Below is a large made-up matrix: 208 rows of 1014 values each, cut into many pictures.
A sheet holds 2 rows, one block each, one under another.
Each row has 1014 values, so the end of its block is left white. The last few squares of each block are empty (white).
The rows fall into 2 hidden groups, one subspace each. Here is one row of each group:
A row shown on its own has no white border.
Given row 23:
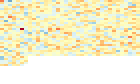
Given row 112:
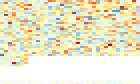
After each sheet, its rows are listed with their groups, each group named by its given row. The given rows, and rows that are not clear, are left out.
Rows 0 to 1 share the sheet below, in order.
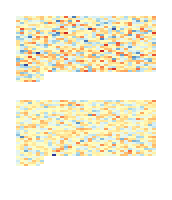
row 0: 112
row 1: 112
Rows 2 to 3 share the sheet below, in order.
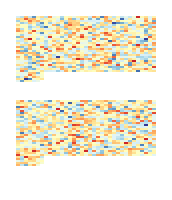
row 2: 23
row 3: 112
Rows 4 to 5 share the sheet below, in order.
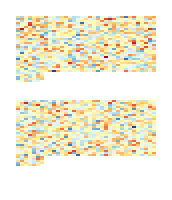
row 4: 112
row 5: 23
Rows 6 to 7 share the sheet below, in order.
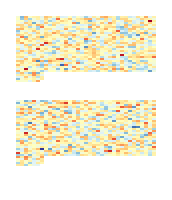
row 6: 112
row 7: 23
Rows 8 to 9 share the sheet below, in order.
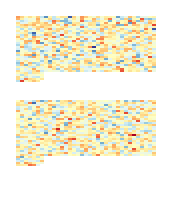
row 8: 23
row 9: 112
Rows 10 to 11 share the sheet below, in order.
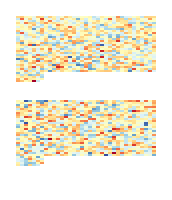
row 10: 112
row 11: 23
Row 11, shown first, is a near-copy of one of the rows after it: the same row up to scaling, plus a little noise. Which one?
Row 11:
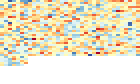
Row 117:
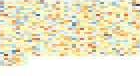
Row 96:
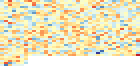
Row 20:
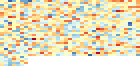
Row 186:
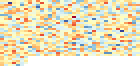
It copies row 20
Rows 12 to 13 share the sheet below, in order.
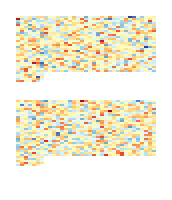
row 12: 112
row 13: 23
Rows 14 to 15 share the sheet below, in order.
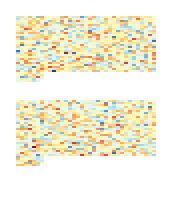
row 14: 112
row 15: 112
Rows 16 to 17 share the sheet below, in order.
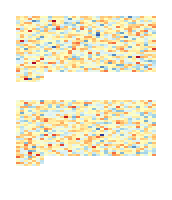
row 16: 112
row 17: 112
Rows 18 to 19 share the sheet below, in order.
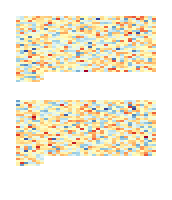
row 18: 112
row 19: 23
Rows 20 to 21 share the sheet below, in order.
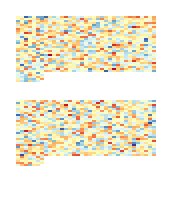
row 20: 23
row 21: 23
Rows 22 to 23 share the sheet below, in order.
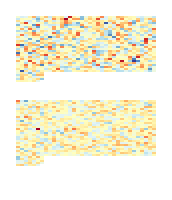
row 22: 23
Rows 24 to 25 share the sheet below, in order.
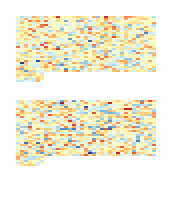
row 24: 112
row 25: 112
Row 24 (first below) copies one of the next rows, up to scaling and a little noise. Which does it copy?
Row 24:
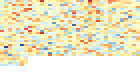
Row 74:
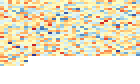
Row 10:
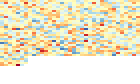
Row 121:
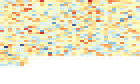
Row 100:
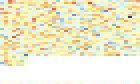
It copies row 121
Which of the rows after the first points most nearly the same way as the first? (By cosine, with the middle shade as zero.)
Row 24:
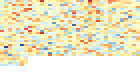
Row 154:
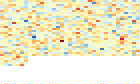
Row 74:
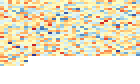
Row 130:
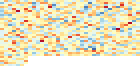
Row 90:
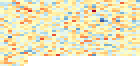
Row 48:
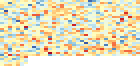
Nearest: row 154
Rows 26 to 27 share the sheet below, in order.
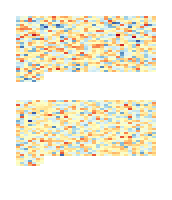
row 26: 23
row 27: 112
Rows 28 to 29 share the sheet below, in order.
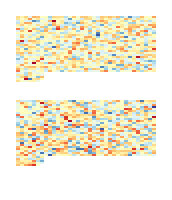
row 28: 112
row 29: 112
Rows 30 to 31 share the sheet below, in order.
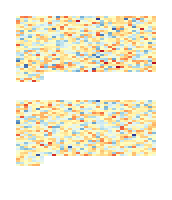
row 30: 112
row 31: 112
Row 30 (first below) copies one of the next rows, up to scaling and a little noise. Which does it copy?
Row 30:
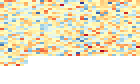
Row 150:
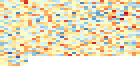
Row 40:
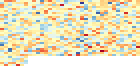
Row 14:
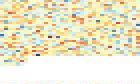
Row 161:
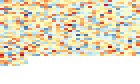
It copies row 40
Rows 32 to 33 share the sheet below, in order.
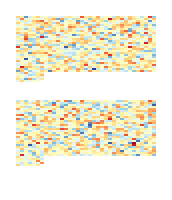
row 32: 112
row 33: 23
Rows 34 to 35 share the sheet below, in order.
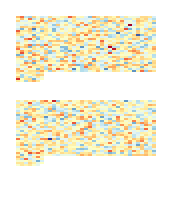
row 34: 112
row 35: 23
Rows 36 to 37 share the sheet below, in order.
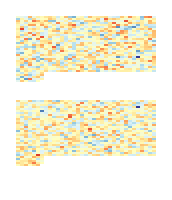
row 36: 112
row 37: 112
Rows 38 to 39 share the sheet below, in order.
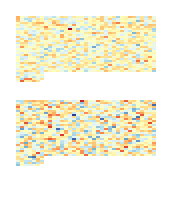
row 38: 23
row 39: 112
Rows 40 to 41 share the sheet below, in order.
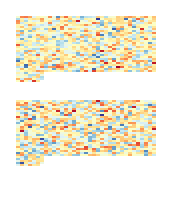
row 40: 112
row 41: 23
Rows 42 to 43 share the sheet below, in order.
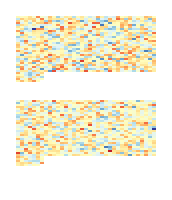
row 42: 112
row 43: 23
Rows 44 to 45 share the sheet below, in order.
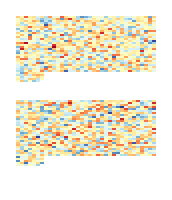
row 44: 112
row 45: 23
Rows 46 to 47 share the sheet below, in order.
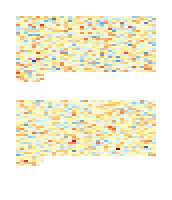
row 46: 23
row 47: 112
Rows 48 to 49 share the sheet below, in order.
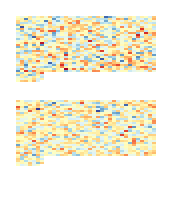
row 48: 112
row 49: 23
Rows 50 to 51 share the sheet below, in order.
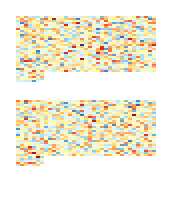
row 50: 23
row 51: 23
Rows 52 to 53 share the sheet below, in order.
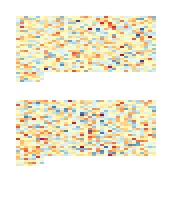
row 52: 112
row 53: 23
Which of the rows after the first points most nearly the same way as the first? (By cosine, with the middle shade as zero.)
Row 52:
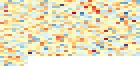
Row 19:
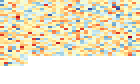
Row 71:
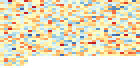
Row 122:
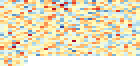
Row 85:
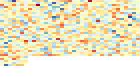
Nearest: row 85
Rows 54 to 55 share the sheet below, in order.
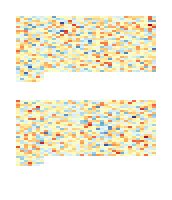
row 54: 23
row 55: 23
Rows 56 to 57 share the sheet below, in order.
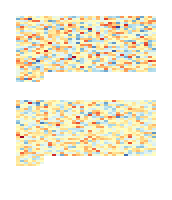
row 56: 112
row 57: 112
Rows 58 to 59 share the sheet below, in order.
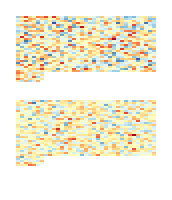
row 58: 23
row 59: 112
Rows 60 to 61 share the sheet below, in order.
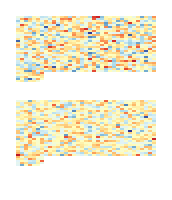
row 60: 23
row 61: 112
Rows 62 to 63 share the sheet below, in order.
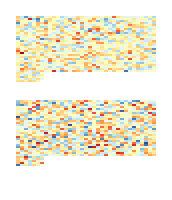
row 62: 112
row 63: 23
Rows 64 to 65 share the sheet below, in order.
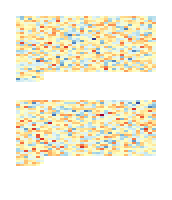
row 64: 112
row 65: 23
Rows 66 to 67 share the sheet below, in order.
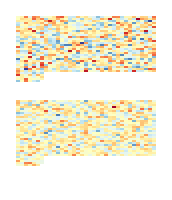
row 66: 112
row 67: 23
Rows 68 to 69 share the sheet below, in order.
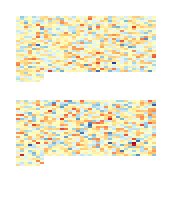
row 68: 112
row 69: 23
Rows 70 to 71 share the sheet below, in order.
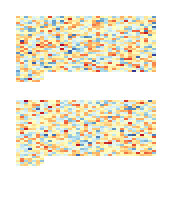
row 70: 112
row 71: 112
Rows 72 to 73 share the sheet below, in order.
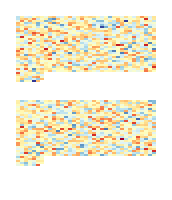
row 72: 23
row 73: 112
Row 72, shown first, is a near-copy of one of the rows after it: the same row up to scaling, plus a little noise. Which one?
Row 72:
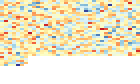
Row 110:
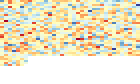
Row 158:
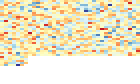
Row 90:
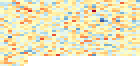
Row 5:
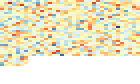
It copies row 158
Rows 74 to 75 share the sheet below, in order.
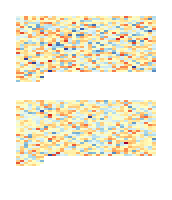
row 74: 112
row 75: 112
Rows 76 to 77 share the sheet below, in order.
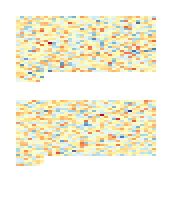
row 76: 112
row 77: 23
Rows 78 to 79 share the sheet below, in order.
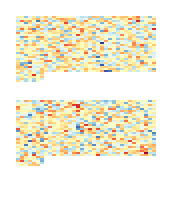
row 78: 23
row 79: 112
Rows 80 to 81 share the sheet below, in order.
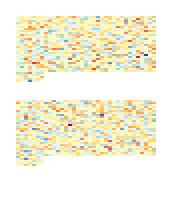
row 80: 112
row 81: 23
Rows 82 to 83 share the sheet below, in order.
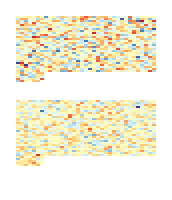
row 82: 23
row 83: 112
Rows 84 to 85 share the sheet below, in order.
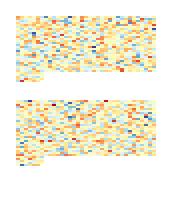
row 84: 23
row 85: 112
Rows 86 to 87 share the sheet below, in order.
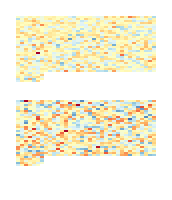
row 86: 112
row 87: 112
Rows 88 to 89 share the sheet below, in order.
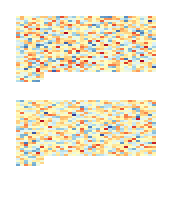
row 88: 112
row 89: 112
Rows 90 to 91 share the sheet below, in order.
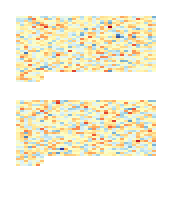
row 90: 23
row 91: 112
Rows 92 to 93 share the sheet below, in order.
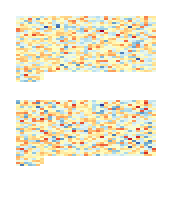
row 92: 23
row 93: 23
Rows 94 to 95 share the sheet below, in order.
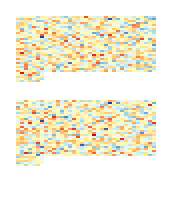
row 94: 112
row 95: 112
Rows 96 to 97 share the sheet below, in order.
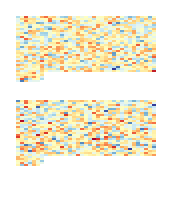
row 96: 23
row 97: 23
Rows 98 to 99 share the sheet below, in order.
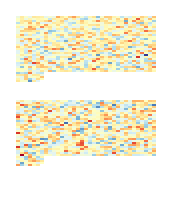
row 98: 112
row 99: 23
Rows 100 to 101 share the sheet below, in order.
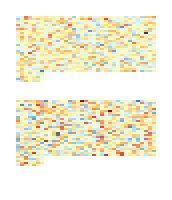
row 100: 112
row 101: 23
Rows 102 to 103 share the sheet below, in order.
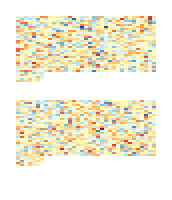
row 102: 23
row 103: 112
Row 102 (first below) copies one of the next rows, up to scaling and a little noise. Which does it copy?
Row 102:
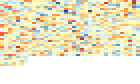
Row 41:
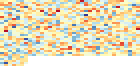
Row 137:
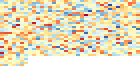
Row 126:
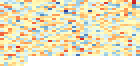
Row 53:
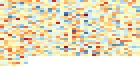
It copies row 126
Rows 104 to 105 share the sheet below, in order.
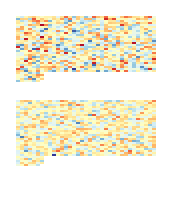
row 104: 112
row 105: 112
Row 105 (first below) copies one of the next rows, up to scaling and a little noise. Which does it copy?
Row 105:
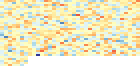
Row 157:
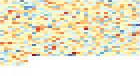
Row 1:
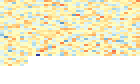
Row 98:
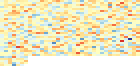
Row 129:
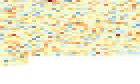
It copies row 1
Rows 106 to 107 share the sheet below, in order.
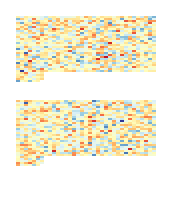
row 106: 23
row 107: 23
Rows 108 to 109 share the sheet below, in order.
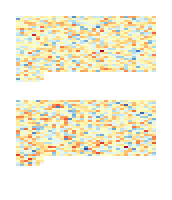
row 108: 112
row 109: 112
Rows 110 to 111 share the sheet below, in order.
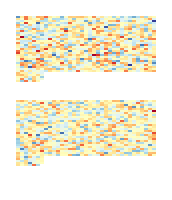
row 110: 23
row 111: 112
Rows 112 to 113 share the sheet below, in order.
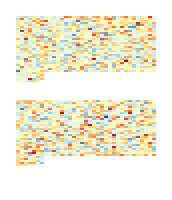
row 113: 23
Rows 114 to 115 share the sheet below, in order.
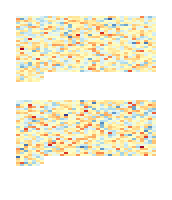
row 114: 112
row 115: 23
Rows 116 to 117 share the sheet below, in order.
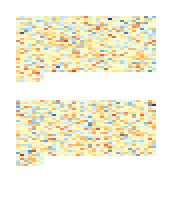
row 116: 112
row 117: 23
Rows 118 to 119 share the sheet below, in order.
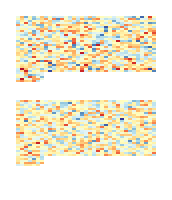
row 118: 112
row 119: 23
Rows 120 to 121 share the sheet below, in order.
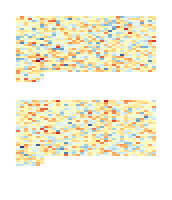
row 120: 112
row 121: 112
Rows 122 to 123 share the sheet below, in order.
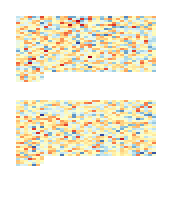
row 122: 112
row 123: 112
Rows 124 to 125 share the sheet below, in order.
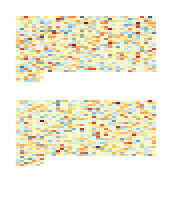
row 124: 112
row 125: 112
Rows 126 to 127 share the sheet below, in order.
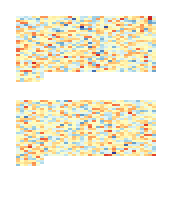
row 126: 23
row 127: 23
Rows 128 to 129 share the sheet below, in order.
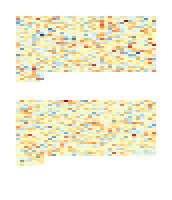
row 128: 23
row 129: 112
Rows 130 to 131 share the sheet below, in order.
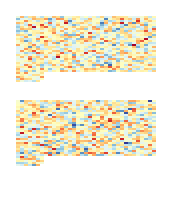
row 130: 23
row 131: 112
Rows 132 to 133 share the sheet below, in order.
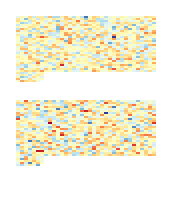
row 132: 112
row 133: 23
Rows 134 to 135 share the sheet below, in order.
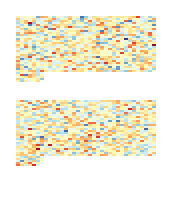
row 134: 23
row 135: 112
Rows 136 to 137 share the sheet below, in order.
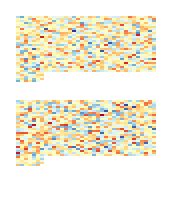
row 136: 112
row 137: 23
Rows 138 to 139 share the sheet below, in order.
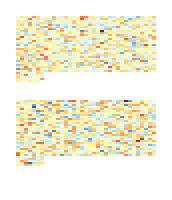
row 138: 23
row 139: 112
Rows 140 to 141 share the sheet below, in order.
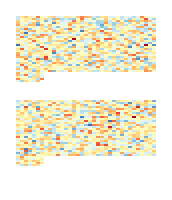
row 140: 23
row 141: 23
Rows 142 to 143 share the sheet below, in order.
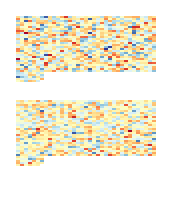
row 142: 23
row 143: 112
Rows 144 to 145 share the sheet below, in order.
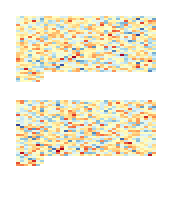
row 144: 112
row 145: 112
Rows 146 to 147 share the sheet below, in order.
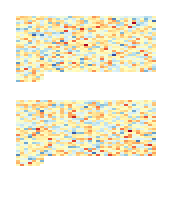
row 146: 23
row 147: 112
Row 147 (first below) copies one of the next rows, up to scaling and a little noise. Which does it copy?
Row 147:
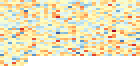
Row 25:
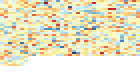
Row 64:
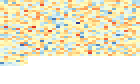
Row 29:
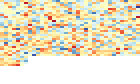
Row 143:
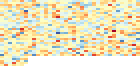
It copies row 143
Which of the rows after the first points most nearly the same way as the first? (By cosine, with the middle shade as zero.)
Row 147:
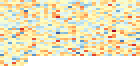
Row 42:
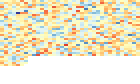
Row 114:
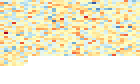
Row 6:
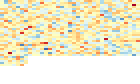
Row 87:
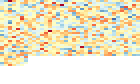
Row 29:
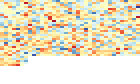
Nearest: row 42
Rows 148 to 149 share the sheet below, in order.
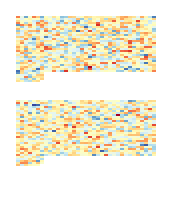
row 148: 112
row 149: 112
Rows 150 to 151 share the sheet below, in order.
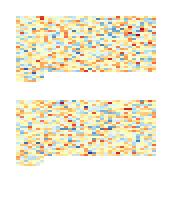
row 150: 112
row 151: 112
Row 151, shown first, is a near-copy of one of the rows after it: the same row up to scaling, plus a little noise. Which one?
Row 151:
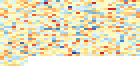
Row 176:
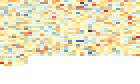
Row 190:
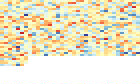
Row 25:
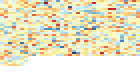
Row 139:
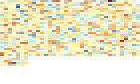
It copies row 25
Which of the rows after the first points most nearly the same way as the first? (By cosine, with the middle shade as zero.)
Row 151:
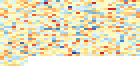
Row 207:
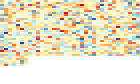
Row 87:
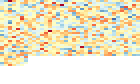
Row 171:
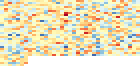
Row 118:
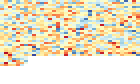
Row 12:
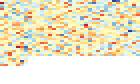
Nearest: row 118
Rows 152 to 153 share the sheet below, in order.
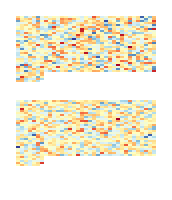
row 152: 23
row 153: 23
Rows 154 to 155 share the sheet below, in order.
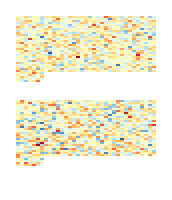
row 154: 112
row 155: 112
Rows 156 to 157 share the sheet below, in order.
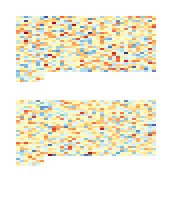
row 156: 23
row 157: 112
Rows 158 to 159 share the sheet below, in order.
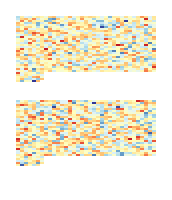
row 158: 23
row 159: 23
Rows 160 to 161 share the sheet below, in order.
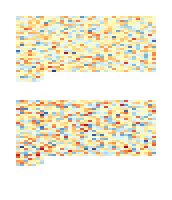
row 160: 112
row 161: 112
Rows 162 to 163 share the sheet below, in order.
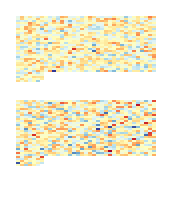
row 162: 112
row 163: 23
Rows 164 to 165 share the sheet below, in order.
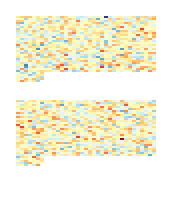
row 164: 112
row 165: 112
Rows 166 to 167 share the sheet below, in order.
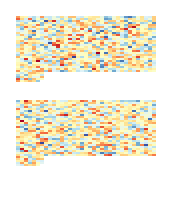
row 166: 112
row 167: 23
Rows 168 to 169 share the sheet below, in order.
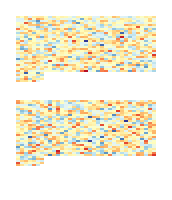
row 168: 112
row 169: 112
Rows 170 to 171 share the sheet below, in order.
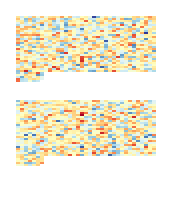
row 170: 23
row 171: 23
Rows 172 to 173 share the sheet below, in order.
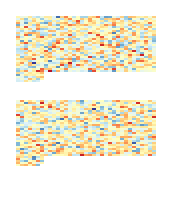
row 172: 112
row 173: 112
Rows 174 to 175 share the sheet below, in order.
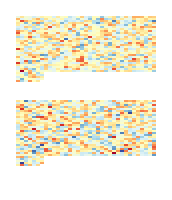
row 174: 23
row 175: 23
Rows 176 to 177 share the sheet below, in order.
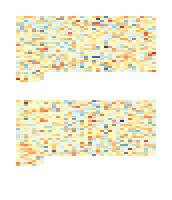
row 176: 112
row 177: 23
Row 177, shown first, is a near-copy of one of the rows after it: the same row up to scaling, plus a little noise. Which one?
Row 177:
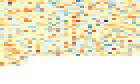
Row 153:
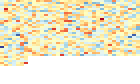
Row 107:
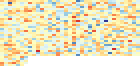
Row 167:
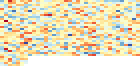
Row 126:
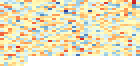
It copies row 107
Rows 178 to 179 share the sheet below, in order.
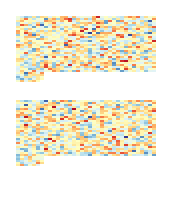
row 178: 23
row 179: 23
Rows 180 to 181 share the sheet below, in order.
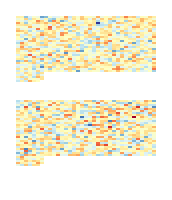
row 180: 23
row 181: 23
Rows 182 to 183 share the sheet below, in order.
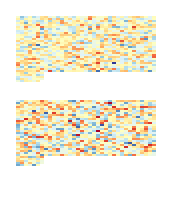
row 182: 112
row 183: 112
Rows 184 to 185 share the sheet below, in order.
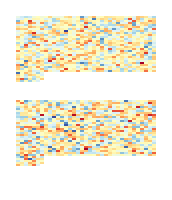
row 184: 23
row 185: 112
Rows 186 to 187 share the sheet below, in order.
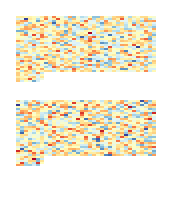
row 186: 23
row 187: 23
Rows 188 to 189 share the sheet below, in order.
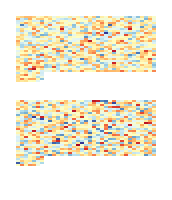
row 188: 23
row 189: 23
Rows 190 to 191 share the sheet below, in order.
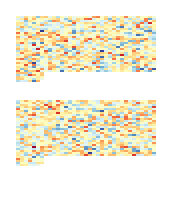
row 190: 112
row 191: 112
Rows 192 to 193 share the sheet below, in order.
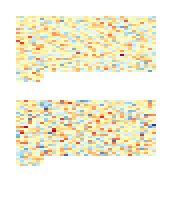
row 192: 112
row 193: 112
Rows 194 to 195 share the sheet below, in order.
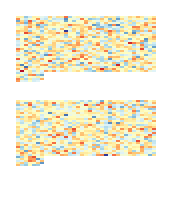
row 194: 23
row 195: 23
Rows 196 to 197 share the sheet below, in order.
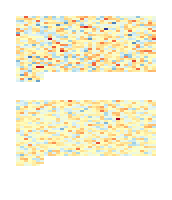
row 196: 23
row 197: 23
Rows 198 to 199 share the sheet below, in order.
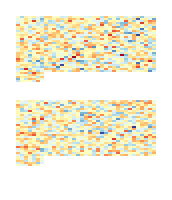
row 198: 112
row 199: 23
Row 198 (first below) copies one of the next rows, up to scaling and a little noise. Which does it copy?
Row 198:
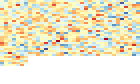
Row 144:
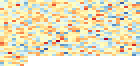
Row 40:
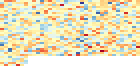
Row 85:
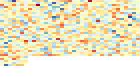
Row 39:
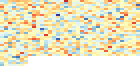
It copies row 144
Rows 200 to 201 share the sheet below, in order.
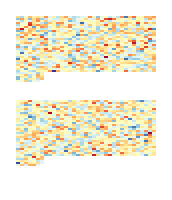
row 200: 112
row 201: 23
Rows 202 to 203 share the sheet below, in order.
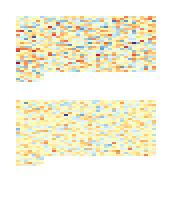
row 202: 23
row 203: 23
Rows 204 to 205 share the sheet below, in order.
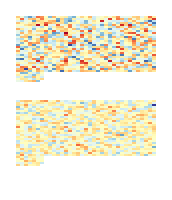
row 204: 112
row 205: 23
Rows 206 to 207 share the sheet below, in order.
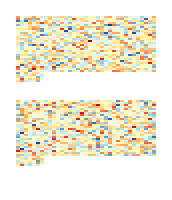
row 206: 23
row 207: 23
